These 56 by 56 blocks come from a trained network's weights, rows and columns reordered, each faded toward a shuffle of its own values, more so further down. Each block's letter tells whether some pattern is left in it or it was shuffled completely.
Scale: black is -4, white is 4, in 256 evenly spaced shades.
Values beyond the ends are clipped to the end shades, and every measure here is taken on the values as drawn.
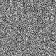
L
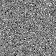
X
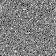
X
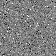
X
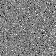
X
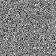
L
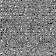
L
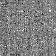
L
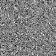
L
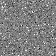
X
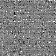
L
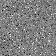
X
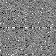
L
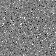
X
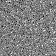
X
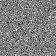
X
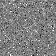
X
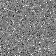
X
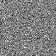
L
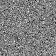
X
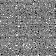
L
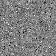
X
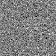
L
